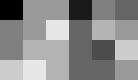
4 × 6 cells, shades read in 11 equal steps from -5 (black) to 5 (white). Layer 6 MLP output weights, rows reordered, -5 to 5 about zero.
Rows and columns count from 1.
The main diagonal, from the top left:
-5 1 2 -1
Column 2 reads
1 1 2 4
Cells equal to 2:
4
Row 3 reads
0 2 2 -1 -2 3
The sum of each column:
-2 8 9 -7 -1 4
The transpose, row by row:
-5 0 0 3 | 1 1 2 4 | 1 4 2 2 | -4 -1 -1 -1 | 0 2 -2 -1 | -1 1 3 1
